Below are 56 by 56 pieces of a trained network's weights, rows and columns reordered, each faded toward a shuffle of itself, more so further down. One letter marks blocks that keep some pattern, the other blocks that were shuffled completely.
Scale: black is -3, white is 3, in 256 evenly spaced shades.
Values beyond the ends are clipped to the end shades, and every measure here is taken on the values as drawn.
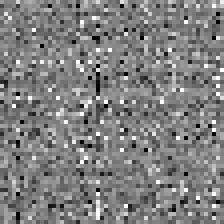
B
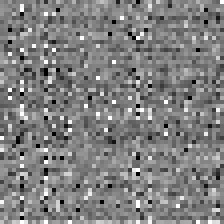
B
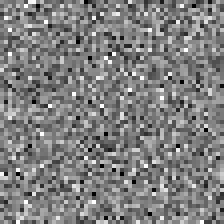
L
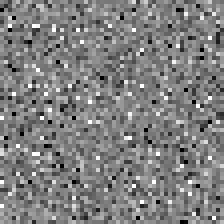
L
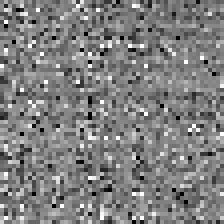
B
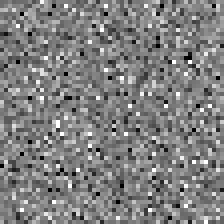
L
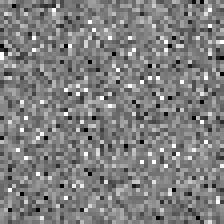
L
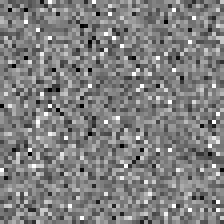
L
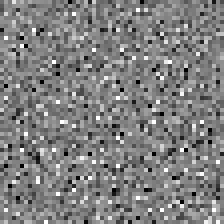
L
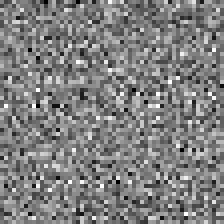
B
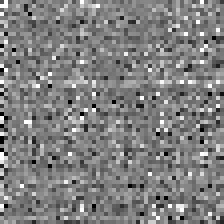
B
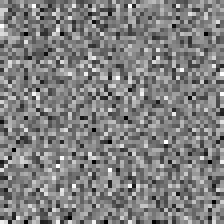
B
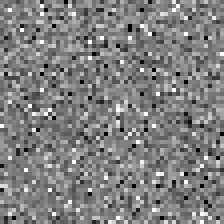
L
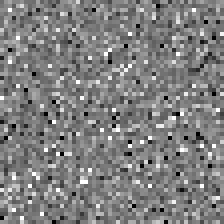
L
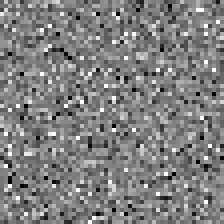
L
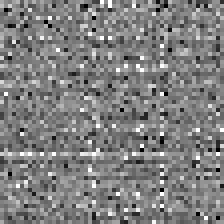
B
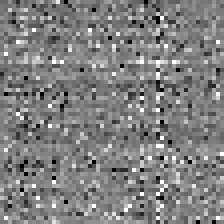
B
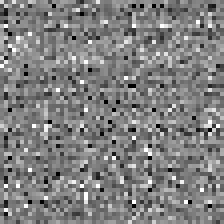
B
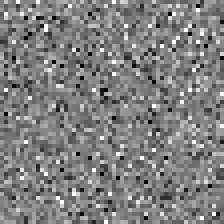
L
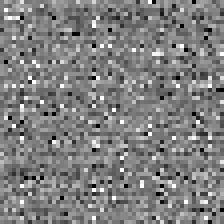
B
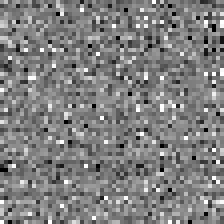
B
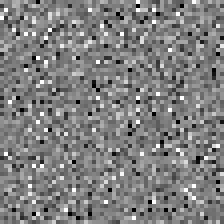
L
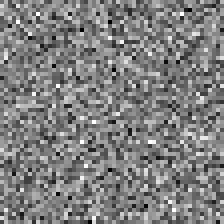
L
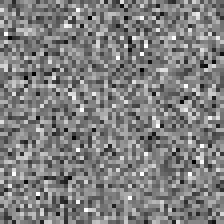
L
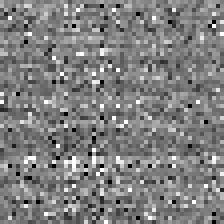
B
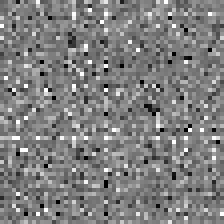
B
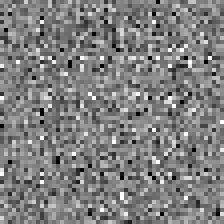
B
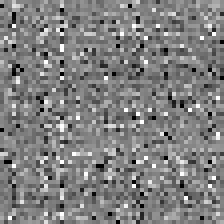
B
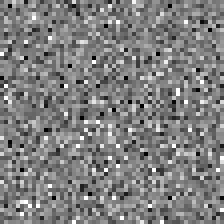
L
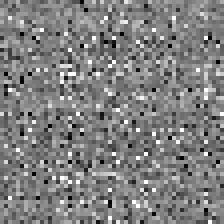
B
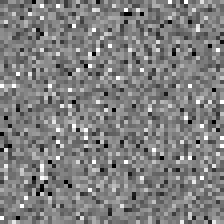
L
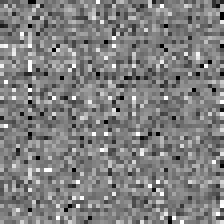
B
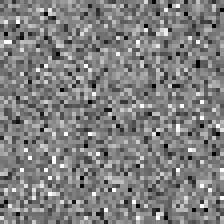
L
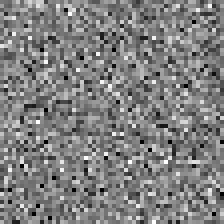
L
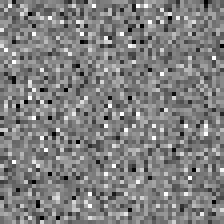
L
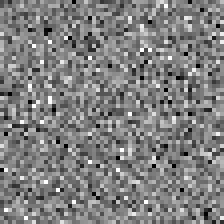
L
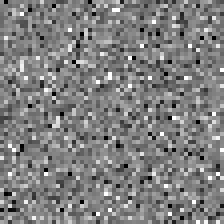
L
